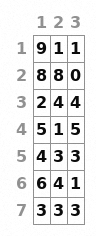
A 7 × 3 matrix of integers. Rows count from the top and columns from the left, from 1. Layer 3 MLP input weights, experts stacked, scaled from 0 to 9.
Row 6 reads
6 4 1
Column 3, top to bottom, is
1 0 4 5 3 1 3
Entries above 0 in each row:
3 2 3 3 3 3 3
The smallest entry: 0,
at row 2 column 3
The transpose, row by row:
9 8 2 5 4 6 3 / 1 8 4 1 3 4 3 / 1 0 4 5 3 1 3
